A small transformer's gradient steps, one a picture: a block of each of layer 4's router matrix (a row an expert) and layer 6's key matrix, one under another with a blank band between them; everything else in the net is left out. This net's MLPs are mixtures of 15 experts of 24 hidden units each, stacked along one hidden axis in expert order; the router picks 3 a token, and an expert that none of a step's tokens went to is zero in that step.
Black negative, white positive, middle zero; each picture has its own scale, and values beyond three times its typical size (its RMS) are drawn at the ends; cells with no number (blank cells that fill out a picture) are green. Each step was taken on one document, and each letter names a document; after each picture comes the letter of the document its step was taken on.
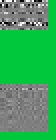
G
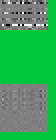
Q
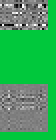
Q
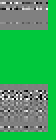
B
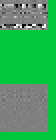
Q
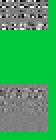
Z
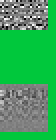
G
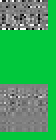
Z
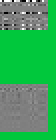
G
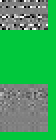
Z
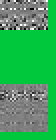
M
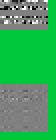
B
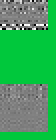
M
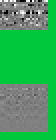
G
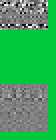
Q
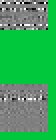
M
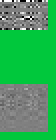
G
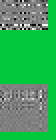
Q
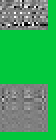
Q
